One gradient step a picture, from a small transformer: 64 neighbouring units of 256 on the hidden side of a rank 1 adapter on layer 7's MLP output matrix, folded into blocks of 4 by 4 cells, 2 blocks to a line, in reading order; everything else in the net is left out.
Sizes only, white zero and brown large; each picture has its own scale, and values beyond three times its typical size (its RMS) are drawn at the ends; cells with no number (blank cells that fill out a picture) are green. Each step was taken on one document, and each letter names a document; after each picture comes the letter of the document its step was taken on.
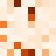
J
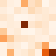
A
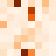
J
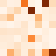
A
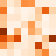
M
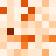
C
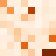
C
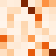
A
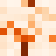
M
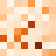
M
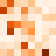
C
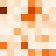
C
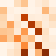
M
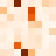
J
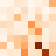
M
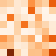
A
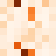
J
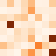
M
